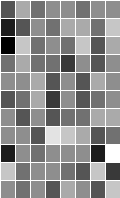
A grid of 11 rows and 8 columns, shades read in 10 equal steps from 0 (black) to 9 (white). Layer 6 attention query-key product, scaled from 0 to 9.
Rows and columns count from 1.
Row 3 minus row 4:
-4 1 0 1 2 2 0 1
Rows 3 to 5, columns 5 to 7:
4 7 3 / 2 5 3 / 5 3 6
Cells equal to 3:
15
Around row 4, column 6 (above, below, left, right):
7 3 2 3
